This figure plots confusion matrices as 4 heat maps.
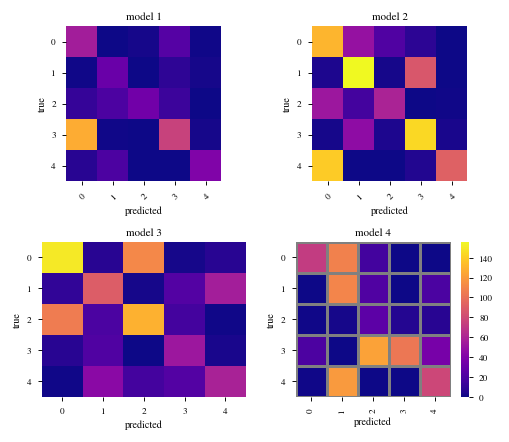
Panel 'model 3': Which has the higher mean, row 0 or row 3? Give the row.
0
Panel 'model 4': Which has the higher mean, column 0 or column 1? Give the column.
1
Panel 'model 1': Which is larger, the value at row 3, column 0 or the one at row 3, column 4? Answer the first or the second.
the first
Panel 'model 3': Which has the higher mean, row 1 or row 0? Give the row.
0
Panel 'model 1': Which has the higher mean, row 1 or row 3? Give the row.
3
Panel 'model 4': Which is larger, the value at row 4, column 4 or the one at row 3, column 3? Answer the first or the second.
the second
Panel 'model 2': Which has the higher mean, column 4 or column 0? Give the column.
0
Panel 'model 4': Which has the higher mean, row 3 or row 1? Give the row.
3
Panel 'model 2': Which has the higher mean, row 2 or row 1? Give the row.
1
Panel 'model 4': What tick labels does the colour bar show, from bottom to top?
0, 20, 40, 60, 80, 100, 120, 140
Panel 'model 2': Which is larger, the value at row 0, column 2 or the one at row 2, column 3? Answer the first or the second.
the first
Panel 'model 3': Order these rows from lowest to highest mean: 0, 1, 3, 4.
3, 4, 1, 0
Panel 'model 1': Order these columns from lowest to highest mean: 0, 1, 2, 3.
2, 1, 3, 0
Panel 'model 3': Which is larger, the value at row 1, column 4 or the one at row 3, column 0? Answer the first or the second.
the first
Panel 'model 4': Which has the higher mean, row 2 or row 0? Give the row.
0
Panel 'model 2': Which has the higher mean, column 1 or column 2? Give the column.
1
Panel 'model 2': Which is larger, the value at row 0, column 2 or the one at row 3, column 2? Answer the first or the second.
the first
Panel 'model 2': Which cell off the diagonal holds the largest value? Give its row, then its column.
4, 0
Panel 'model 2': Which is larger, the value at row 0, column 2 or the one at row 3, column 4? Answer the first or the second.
the first
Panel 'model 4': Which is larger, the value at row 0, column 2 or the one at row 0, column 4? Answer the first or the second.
the first
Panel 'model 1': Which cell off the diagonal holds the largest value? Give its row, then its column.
3, 0
